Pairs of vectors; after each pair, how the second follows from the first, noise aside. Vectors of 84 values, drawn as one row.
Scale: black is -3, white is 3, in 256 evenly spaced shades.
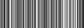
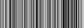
negated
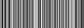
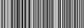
wrapped around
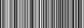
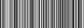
copied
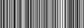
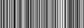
copied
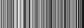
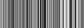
wrapped around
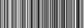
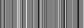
partly zeroed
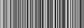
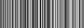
wrapped around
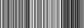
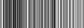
wrapped around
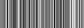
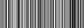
negated
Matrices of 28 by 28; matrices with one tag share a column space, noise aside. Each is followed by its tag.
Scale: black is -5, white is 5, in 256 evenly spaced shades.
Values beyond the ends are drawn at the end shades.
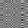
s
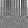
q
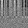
q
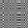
s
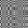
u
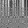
q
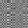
s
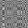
u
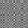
s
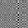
s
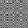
s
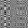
u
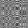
u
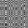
u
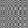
u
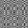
u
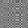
s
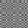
s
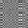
s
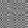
s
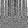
q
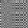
s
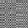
s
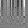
q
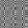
u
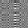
s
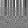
q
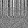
q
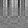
q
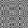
u
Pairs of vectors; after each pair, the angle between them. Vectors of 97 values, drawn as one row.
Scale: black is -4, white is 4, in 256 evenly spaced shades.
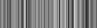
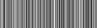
partly aligned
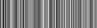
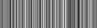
orthogonal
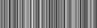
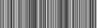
partly opposed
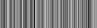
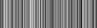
partly opposed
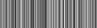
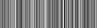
nearly opposite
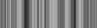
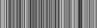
partly opposed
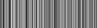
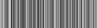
nearly opposite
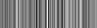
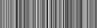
nearly opposite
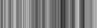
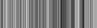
nearly parallel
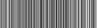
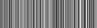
partly aligned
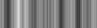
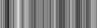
nearly parallel
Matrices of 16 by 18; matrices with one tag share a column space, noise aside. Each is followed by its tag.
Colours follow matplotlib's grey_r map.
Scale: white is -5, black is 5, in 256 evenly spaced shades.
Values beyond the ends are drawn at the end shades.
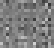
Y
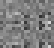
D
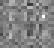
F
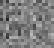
F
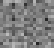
Y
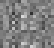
D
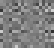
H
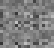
D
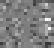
Y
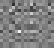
H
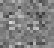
D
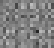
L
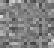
Y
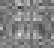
F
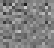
H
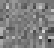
L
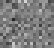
Y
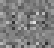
D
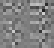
H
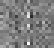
D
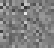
H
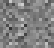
Y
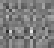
L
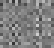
Y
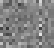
Y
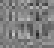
F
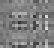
D
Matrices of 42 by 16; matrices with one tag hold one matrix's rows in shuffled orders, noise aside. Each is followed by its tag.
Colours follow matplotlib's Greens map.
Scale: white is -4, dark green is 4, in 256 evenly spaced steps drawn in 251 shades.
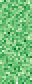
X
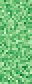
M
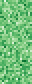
M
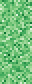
X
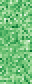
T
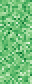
X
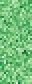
M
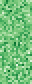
X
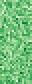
M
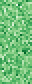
M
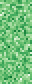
X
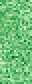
T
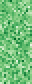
X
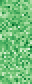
T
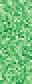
X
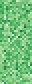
M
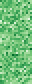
T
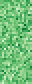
M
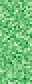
X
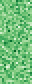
X
